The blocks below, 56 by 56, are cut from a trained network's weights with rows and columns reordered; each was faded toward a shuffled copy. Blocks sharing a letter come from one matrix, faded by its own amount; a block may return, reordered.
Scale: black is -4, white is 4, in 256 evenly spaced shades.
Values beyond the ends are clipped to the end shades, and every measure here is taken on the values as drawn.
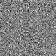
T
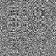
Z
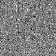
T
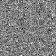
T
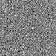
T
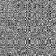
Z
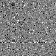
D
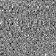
D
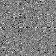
D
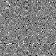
D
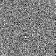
T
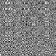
Z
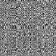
Z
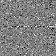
D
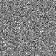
T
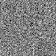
T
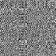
Z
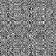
Z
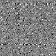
D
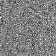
T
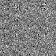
T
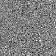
T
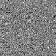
D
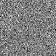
T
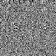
T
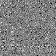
D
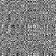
Z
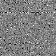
D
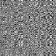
Z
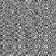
Z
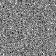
T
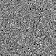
T
